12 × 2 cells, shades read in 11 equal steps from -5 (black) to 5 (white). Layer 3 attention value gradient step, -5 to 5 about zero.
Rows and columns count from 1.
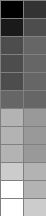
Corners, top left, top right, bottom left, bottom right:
-5 -3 5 3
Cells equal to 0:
0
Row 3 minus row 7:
-4 -2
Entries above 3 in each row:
0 0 0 0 0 0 0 0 0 0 1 1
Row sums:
-8 -6 -3 -3 -3 -2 3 3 3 5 7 8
